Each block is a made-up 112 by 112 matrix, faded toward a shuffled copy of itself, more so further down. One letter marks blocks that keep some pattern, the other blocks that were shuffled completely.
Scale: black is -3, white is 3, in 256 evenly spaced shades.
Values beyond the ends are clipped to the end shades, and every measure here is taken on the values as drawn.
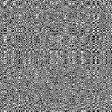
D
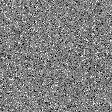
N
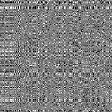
D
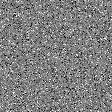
N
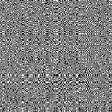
D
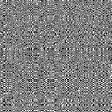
D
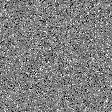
N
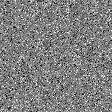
N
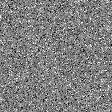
N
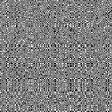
D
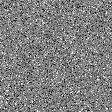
N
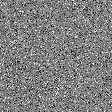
N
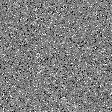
N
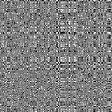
D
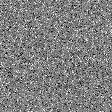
N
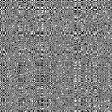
D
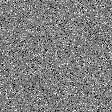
N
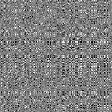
D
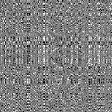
D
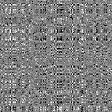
D
